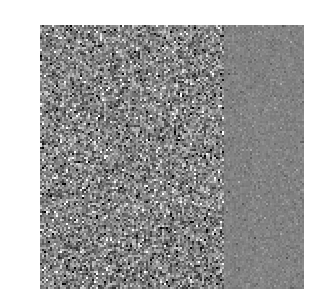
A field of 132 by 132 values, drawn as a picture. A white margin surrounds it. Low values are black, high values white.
Grain: fine. Mirror symmetry: none. Seam: vertical, 70% of the way across, the right part calmer. Average level on the scale: 50%.
